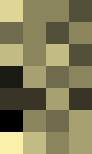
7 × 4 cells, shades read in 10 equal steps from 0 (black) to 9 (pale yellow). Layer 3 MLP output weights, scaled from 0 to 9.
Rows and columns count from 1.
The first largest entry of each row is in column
1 2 1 2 3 4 1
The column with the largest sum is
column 2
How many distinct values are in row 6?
4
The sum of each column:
31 35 34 30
